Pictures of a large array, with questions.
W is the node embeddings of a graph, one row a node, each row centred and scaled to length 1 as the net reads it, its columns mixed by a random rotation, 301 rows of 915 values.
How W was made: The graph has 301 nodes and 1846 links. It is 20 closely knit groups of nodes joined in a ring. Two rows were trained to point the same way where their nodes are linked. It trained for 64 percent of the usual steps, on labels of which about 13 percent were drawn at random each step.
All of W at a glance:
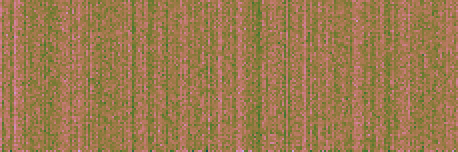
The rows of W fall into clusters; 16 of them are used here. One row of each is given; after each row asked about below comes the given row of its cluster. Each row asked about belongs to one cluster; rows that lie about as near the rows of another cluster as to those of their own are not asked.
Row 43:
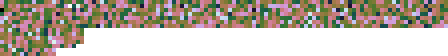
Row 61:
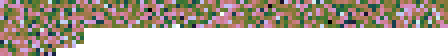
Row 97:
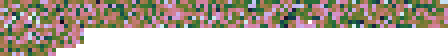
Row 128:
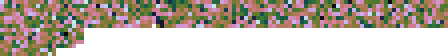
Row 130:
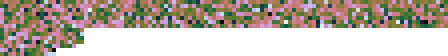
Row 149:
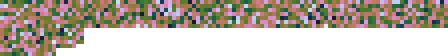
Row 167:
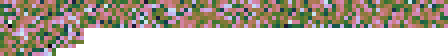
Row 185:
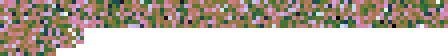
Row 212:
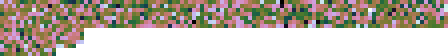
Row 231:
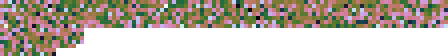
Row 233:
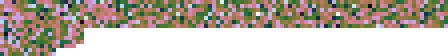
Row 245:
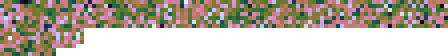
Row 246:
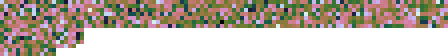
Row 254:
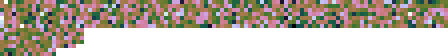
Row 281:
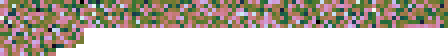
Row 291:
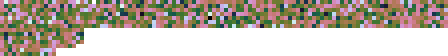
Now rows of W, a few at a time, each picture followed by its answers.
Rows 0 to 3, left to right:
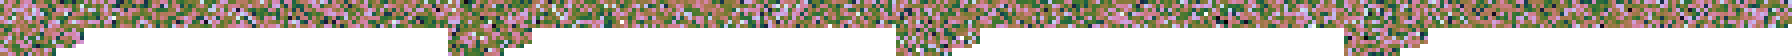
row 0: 212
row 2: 61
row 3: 246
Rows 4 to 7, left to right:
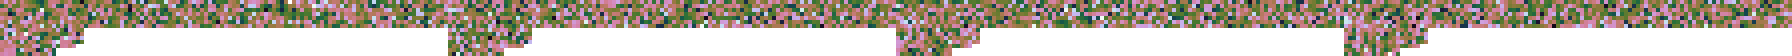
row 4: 167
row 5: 231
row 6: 149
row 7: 254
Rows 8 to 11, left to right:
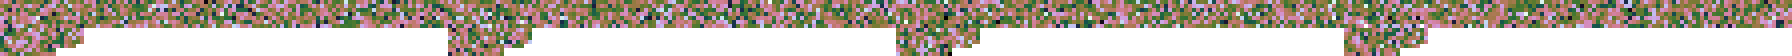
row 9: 212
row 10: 61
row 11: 254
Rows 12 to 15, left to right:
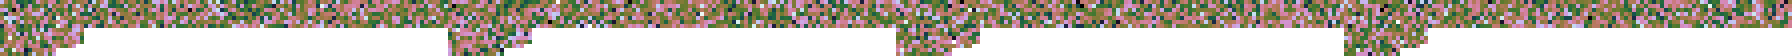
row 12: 245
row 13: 167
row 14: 246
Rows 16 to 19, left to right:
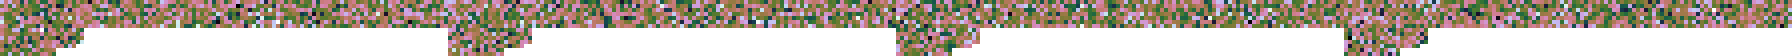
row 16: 231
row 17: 128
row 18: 281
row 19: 291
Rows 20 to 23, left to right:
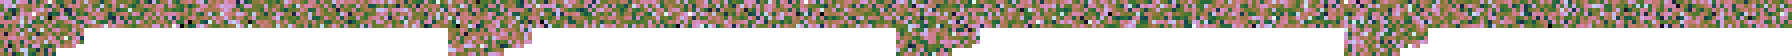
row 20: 61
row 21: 281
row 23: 233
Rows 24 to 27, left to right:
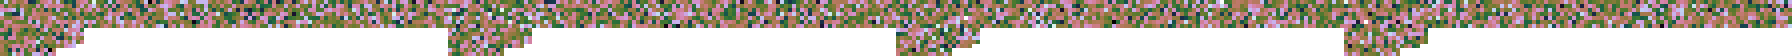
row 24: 97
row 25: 281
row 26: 167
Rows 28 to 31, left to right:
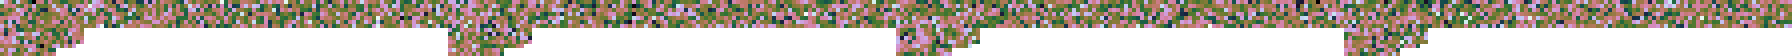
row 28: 233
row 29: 212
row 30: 149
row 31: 167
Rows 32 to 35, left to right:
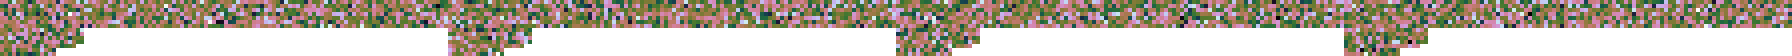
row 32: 130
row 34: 97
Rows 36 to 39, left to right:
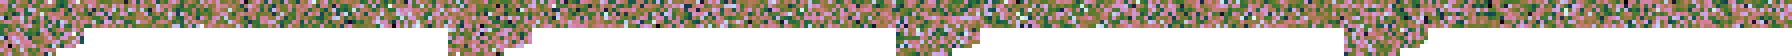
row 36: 61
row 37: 231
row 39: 212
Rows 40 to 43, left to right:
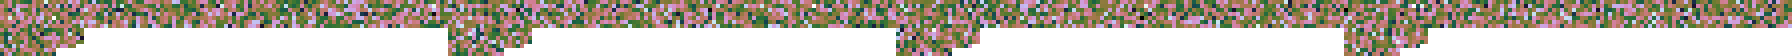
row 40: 291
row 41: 130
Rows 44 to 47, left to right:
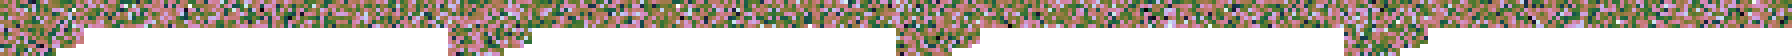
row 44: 233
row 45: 149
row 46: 231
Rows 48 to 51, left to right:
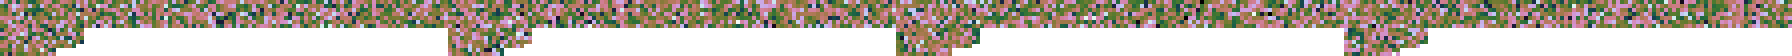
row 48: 130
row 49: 167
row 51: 149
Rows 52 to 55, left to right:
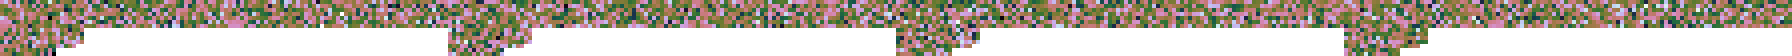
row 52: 61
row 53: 233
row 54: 246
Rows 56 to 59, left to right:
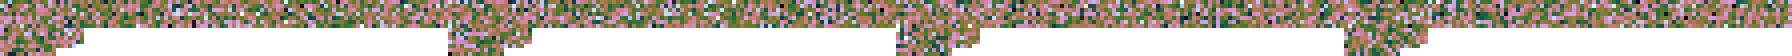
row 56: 149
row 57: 233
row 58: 233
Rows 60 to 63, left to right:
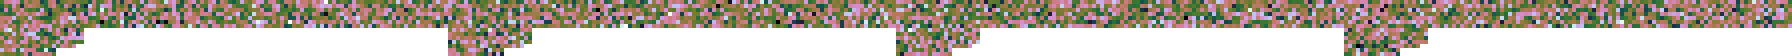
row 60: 167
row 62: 231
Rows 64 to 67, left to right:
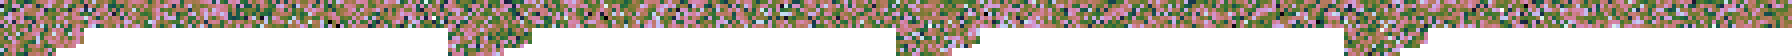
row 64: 245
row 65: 128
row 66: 245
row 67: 43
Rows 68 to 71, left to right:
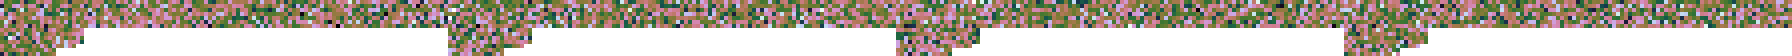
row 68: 245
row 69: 281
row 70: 291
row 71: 128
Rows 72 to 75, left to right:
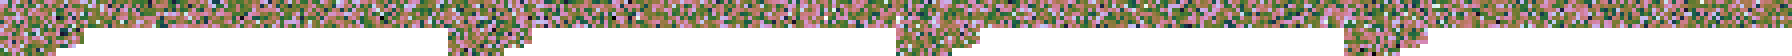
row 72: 128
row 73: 185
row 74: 254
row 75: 281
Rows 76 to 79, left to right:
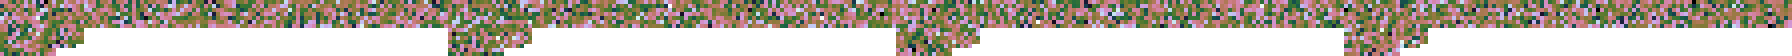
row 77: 291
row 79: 43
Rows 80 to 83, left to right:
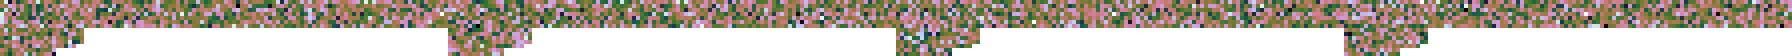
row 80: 254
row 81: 281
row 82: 130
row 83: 291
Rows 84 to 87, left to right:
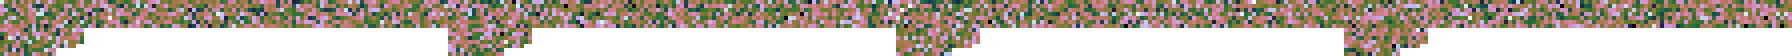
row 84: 245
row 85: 246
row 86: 281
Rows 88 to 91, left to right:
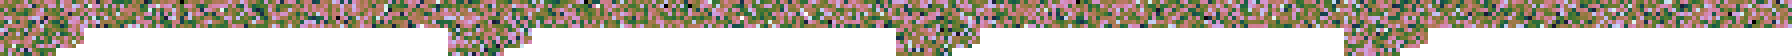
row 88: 185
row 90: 185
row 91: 231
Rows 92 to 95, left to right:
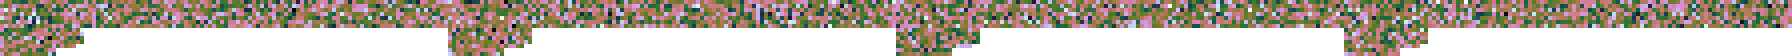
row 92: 97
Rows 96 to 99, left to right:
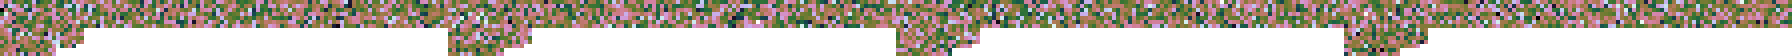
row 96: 43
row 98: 167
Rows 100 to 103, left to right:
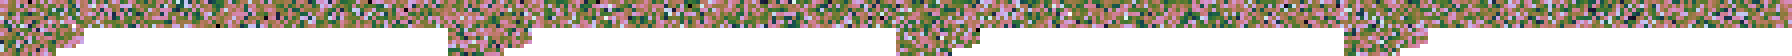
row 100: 281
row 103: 97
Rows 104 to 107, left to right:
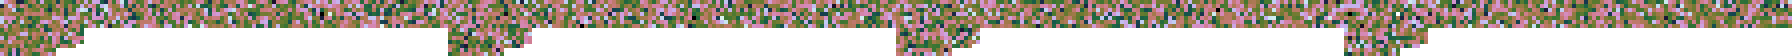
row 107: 128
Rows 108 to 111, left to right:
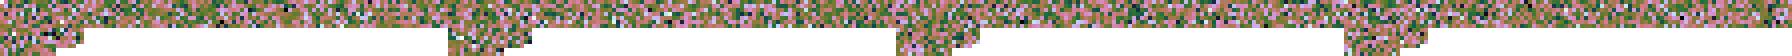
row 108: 246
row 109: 130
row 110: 128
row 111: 246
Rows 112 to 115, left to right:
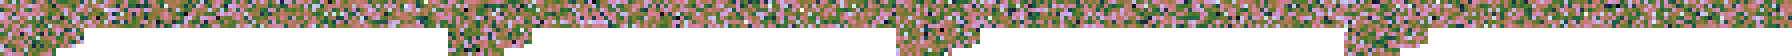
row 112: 212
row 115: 233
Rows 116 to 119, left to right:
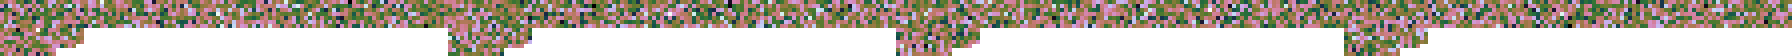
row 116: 43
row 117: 212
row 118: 128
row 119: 245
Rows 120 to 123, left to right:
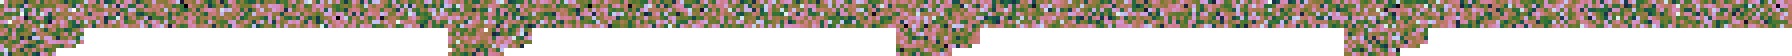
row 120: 246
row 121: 43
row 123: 212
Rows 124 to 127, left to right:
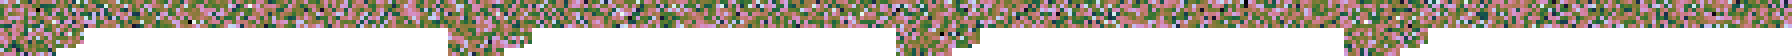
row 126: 43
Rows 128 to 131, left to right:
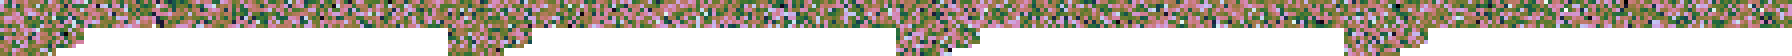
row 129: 130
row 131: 212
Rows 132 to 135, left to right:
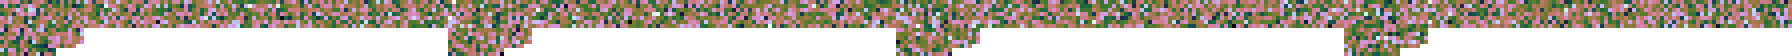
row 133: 254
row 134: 254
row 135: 246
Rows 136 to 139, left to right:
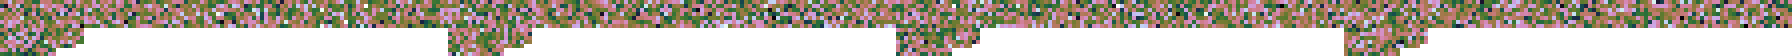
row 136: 130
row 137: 231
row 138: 291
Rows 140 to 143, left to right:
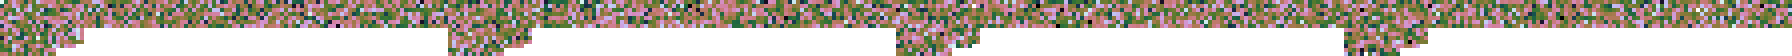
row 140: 245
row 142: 43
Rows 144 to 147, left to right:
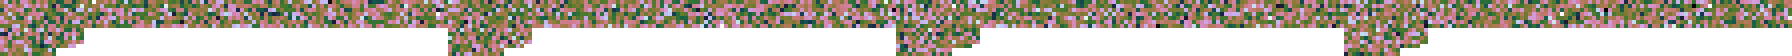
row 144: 212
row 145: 231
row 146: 291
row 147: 130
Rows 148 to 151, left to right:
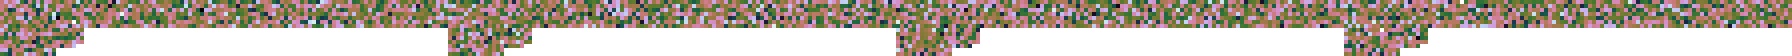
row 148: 128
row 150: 43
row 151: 43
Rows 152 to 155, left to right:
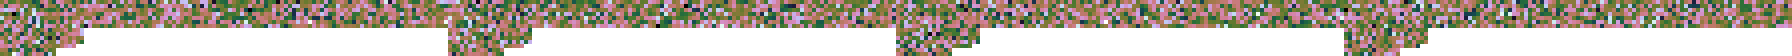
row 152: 97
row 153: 231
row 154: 130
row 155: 43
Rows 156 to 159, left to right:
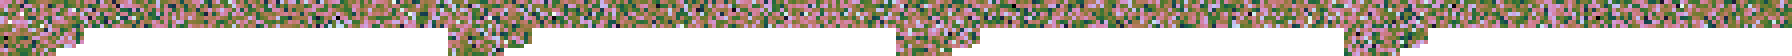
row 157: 246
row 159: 128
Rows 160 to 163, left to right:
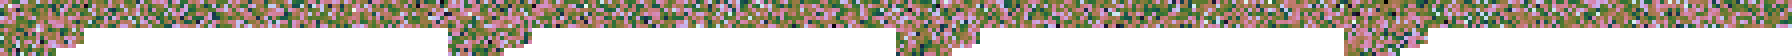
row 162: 245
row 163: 167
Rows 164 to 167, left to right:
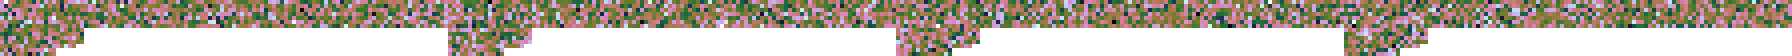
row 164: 291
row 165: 231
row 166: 167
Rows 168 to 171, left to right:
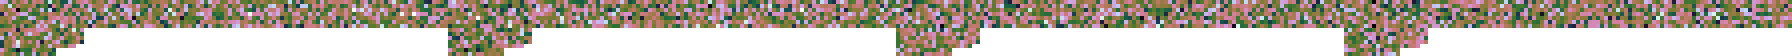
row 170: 245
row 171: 281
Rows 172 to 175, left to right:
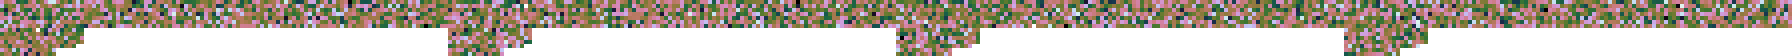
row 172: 43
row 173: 43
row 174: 149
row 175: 128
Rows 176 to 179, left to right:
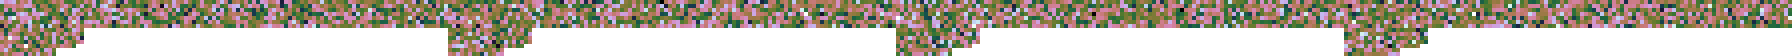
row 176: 212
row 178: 254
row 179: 130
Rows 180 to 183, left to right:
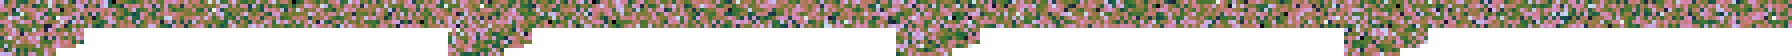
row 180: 245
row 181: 167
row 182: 128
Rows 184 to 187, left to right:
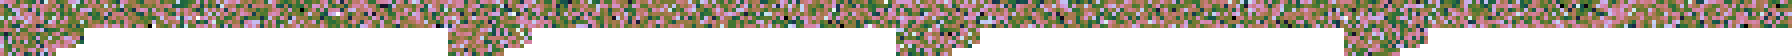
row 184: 291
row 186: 185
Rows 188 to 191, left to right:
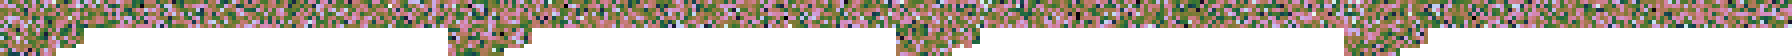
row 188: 43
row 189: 246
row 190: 291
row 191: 167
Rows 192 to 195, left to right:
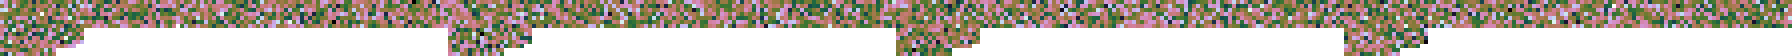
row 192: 231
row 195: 130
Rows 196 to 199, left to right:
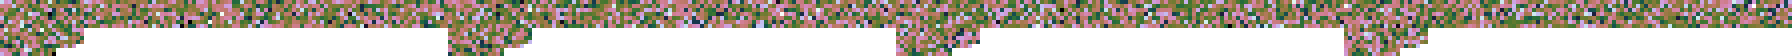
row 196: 61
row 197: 212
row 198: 167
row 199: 149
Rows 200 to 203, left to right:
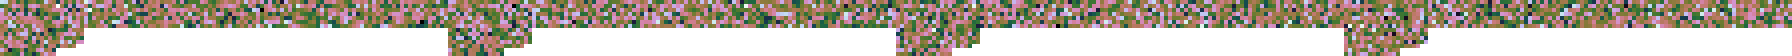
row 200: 130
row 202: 43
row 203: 212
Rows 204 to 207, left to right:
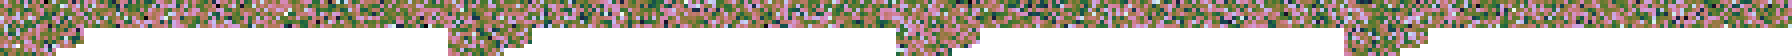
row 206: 212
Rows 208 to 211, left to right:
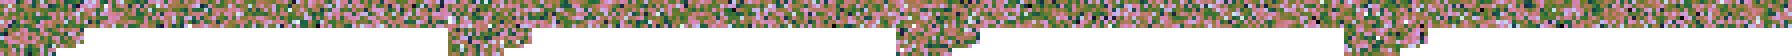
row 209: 254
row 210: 212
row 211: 246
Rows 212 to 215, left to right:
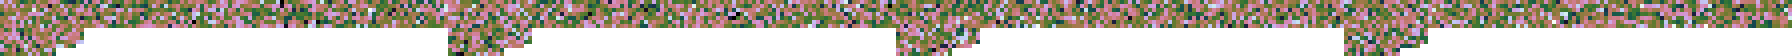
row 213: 149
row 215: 130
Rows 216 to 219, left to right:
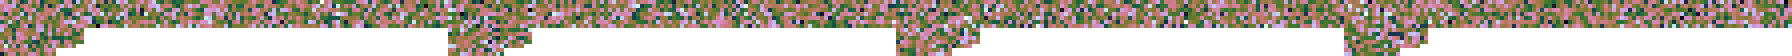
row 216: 128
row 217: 97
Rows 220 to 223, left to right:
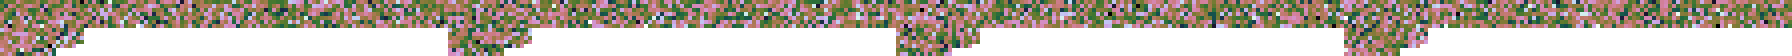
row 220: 167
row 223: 281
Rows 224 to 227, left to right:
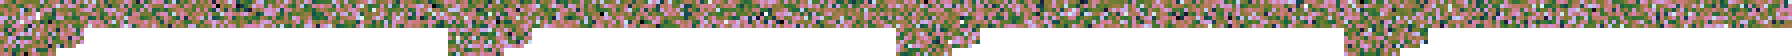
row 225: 231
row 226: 149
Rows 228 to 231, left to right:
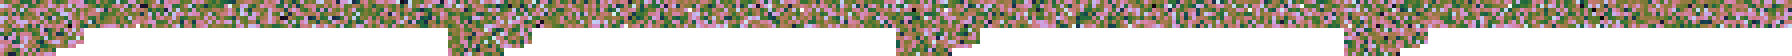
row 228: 149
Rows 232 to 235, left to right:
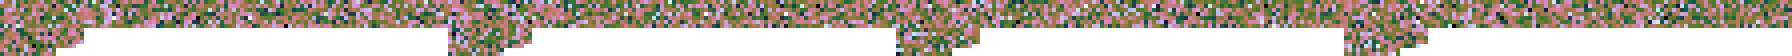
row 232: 212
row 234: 233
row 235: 128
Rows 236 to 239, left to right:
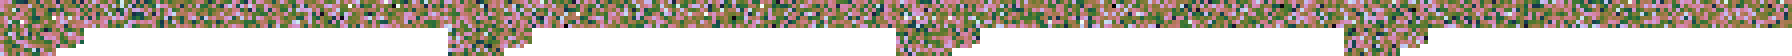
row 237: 233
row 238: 291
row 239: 61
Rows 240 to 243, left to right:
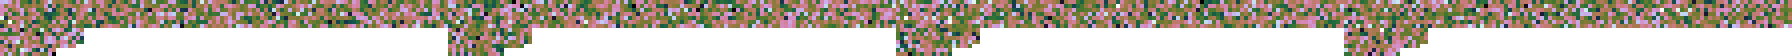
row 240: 61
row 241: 246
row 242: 291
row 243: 43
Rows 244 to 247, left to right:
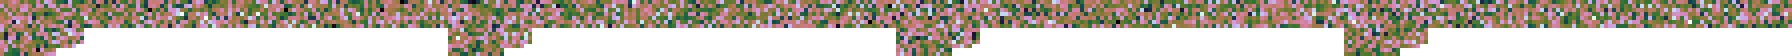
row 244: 149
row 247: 130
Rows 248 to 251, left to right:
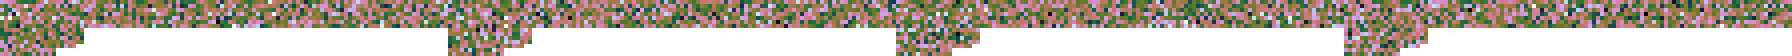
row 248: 291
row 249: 245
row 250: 231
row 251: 233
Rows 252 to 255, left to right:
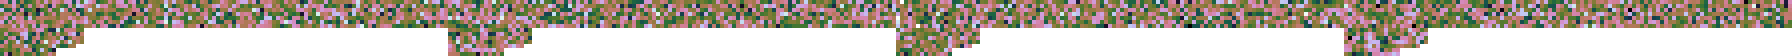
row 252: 130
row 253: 291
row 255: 149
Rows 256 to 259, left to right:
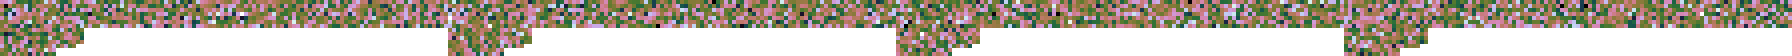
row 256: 291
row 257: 254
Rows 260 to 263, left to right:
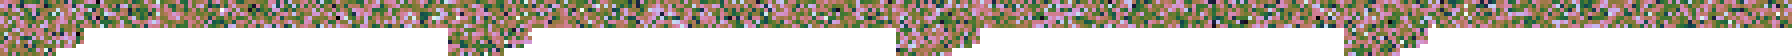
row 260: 246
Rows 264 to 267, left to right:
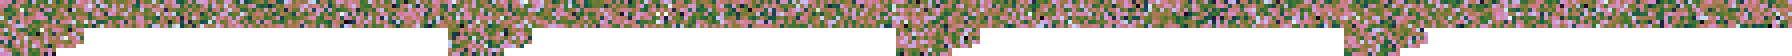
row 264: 61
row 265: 291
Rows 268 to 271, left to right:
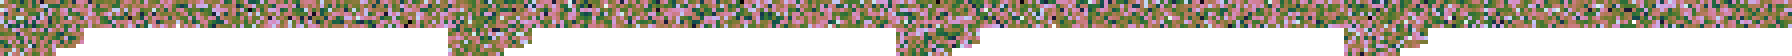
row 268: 231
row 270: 167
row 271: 167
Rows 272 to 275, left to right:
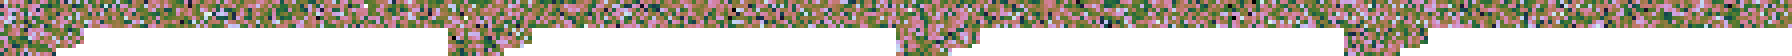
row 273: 149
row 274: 246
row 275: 291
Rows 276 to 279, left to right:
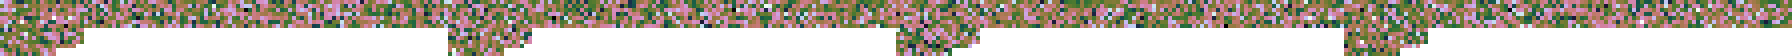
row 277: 246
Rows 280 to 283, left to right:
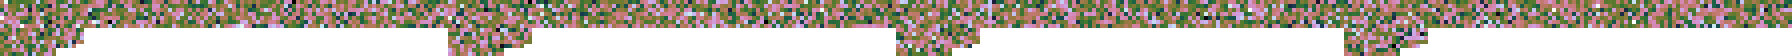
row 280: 254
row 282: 185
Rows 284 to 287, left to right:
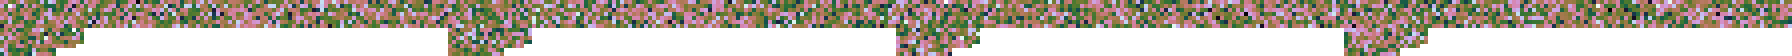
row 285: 130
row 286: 61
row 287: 167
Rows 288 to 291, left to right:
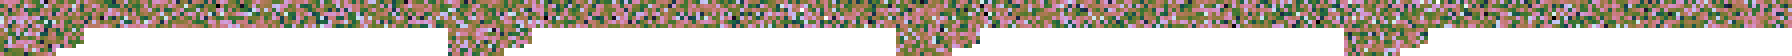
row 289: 185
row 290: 245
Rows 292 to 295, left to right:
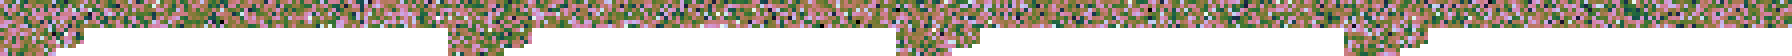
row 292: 246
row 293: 231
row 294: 43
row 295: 167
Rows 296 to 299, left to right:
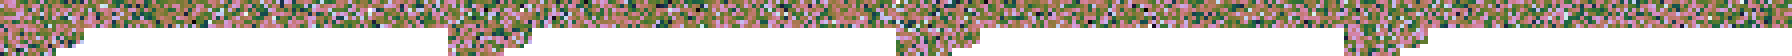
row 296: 212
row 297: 246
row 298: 231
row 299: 245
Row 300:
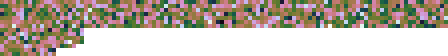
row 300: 130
